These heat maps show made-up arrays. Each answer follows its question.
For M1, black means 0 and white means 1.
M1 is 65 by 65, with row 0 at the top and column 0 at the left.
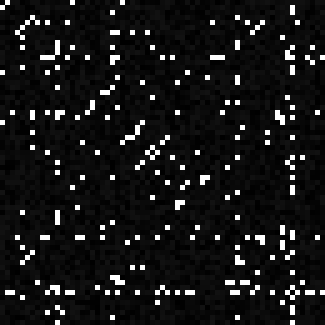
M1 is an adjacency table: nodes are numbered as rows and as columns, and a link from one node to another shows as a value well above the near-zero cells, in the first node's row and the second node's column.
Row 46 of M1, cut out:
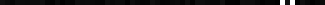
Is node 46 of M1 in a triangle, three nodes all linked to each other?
no
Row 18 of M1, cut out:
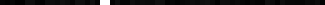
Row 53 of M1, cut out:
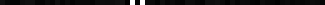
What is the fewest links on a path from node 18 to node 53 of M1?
5
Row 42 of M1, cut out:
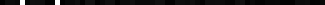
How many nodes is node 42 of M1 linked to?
2
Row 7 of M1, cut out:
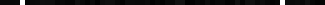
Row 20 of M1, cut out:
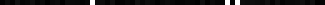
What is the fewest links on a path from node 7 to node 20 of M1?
3
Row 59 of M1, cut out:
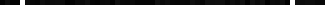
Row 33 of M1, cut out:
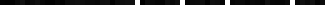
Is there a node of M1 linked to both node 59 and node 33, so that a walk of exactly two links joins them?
yes
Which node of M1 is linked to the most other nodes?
node 58
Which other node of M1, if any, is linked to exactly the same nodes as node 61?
node 64
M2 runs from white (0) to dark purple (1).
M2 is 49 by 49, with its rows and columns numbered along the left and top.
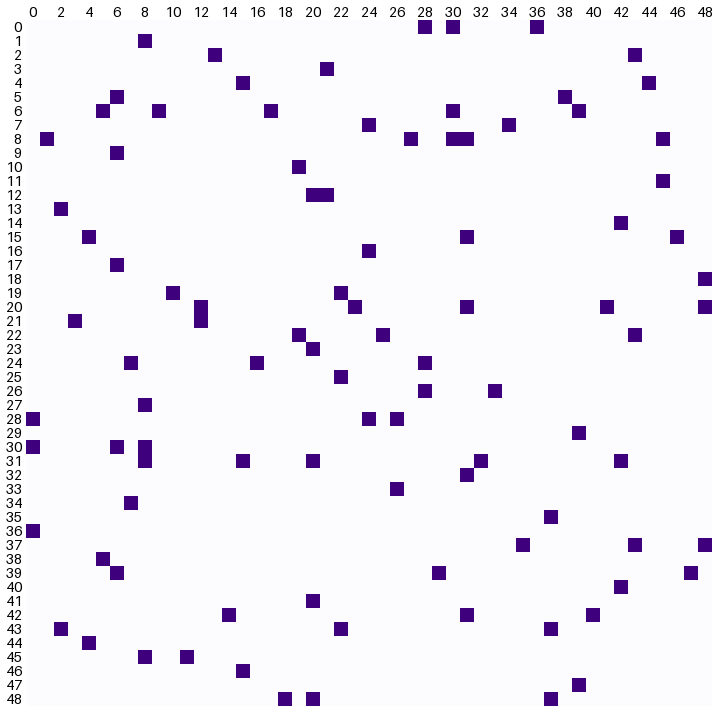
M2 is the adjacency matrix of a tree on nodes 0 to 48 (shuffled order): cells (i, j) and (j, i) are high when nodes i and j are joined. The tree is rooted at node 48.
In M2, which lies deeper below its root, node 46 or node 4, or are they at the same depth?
the same depth
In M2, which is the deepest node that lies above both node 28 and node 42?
31
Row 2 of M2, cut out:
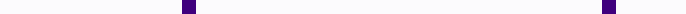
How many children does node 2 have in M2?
1
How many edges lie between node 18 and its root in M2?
1
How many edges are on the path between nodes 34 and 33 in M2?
5
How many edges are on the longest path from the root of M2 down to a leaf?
9
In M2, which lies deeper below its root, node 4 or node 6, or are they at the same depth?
node 6
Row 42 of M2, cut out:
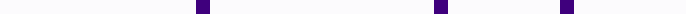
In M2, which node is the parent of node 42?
31
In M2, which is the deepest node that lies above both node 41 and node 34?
20
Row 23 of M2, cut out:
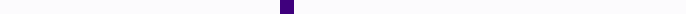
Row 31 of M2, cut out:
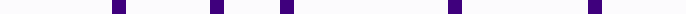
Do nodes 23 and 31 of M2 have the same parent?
yes
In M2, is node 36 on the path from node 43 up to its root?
no
